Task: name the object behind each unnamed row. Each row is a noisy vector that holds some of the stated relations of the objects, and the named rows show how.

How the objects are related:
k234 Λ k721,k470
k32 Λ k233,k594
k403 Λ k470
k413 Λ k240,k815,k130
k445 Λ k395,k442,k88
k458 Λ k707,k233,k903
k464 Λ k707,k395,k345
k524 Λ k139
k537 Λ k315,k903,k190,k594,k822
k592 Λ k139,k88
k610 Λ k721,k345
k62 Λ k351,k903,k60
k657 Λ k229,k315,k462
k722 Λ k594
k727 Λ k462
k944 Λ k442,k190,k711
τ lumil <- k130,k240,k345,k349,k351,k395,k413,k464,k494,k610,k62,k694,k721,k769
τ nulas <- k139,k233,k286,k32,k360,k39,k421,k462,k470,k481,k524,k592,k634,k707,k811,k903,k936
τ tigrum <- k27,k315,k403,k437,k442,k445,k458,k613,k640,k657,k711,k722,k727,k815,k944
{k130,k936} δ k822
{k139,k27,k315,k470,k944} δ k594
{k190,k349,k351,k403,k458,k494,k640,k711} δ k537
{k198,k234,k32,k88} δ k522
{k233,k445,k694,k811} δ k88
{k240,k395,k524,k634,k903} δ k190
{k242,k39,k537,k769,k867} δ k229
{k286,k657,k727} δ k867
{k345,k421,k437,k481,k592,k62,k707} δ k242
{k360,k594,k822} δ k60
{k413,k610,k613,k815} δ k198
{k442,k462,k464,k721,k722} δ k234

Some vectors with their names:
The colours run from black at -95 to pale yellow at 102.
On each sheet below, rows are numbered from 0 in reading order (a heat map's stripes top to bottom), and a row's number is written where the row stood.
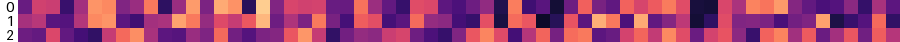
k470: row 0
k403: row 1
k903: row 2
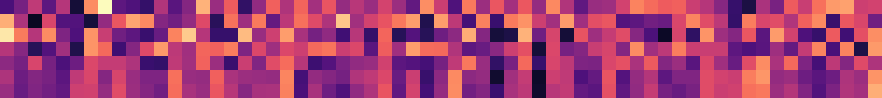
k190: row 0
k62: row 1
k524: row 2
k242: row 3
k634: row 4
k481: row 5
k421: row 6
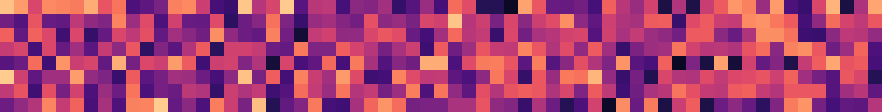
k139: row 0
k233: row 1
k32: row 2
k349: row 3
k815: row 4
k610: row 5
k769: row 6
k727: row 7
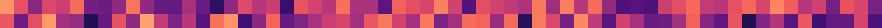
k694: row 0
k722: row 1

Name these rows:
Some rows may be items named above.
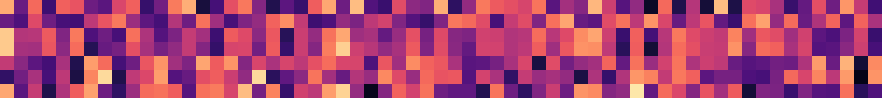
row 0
k413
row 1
k903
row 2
k464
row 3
k464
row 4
k242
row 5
k229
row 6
k234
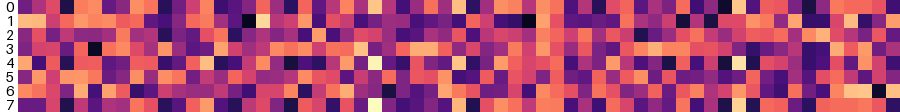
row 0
k130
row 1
k139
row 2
k395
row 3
k60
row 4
k413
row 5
k27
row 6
k88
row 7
k240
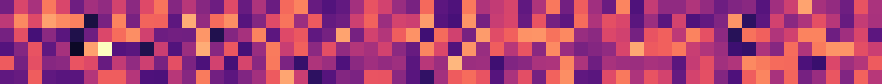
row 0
k640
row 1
k944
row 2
k351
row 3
k190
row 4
k811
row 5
k903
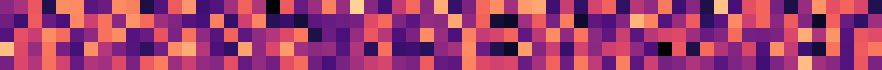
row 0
k130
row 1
k462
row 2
k711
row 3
k524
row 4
k640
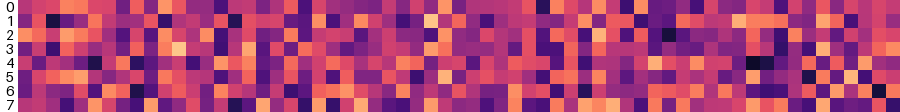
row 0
k613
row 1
k345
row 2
k445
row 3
k437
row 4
k537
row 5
k442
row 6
k867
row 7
k721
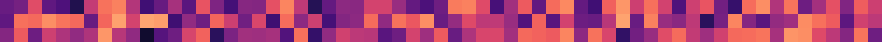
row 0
k903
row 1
k315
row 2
k395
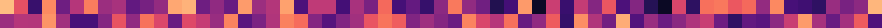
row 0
k592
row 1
k458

